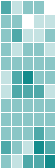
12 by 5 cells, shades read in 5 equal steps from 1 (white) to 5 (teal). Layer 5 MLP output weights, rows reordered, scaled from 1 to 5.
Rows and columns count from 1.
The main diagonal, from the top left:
4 3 2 3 3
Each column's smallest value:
2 2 1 2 1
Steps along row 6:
up up down same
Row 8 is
3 3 3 3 3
